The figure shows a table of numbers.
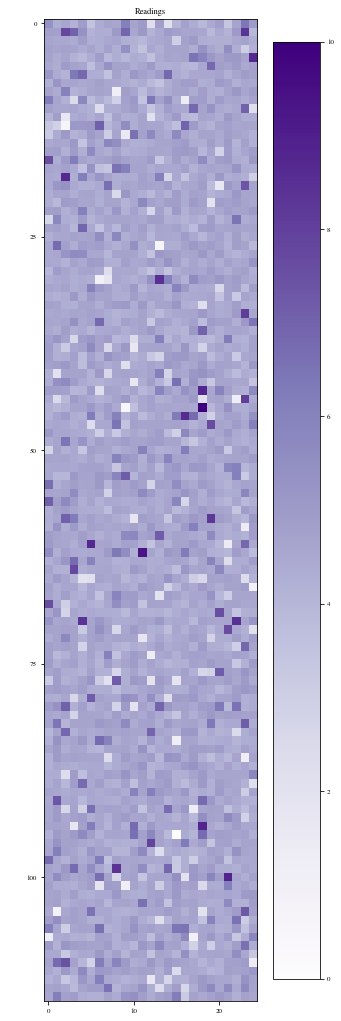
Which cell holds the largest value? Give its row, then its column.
45, 18
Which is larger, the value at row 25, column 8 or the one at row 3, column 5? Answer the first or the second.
the first
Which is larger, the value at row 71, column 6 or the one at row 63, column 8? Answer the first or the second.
the first
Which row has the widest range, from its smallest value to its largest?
45
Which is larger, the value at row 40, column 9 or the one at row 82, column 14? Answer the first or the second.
the second
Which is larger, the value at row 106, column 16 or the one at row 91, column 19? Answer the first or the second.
the first
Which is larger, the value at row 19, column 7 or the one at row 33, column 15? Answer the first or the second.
the first
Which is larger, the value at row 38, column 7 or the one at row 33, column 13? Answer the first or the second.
the second
